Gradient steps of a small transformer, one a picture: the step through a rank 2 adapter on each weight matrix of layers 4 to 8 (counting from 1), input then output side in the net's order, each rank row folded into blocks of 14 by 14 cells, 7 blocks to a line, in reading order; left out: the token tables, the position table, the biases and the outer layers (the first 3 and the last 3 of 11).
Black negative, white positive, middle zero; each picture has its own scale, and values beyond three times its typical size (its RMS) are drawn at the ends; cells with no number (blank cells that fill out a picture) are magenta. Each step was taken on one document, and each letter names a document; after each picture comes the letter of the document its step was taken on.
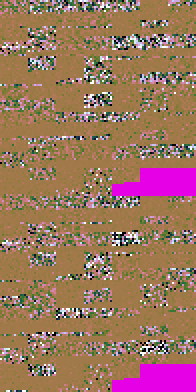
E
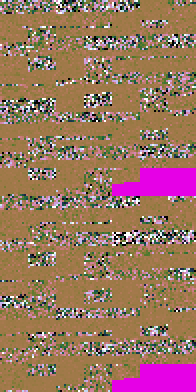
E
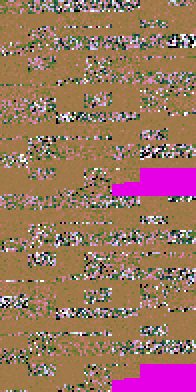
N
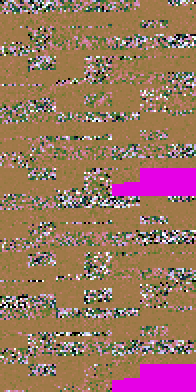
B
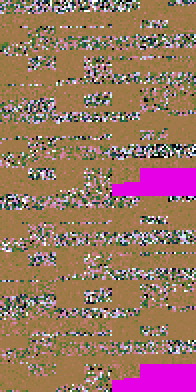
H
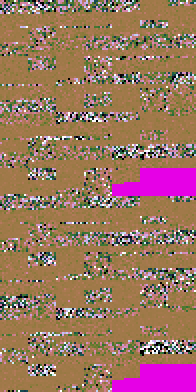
B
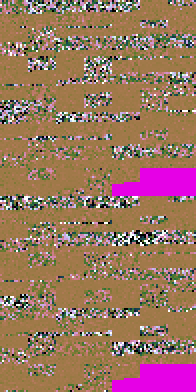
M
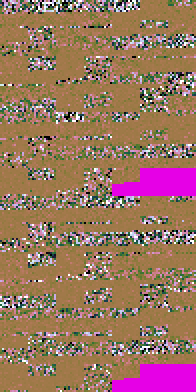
B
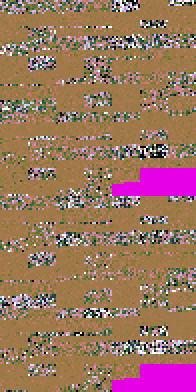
H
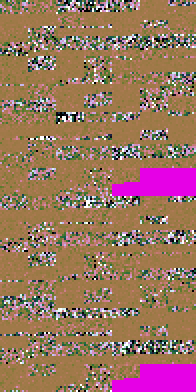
H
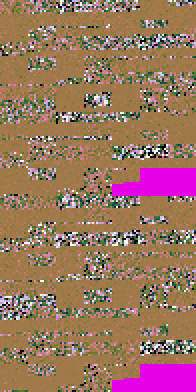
N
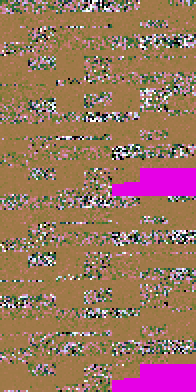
B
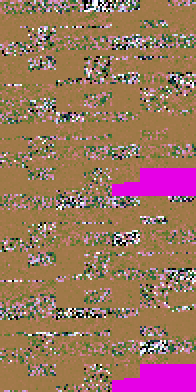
B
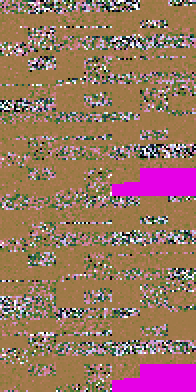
H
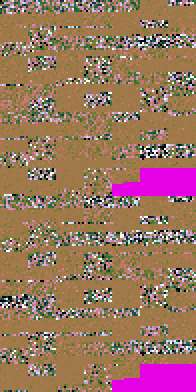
N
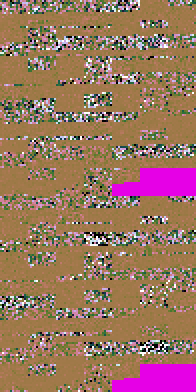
E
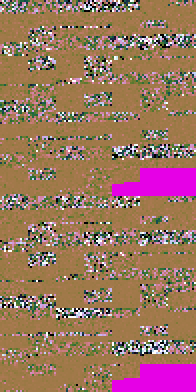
M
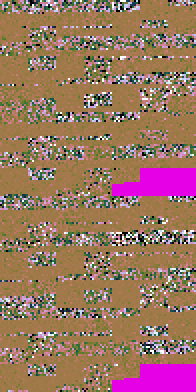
E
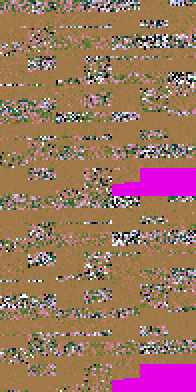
B
